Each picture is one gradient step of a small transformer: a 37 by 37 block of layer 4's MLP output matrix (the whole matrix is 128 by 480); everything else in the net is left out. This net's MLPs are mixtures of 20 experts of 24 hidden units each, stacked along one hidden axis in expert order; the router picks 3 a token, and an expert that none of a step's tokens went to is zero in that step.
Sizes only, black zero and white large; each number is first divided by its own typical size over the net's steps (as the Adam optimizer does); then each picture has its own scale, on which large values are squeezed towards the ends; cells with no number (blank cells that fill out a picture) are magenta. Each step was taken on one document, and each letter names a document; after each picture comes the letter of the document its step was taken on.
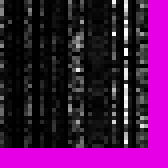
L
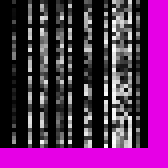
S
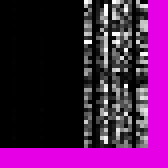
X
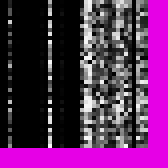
X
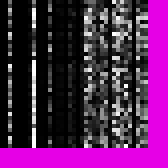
X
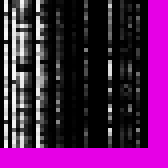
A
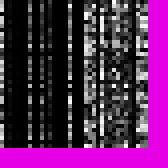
X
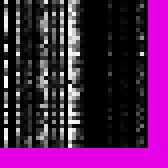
A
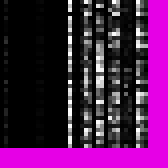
L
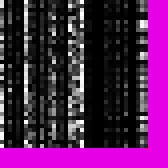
L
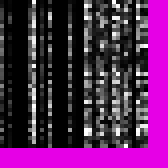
X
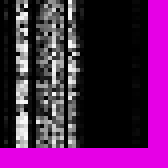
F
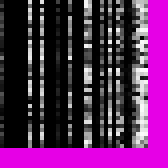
S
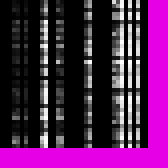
A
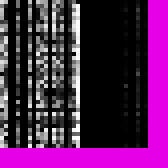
A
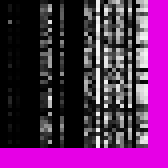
S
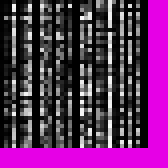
S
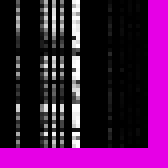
A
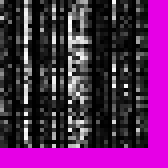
L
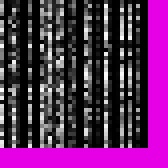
S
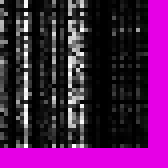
L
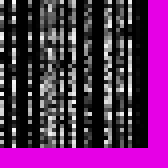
S
